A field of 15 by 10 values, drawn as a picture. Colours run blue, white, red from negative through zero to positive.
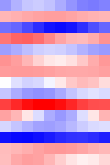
Calmest part: middle right. Average level on the scale: 50%. Grain: streaks across.
